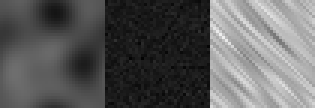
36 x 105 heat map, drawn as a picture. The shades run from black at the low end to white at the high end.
The table splits into one row of 3 panels. Panel 1,1: low, smooth. Panel 1,2: very low, fine-grained, faint in contrast. Panel 1,3: high, slanting down to the right.
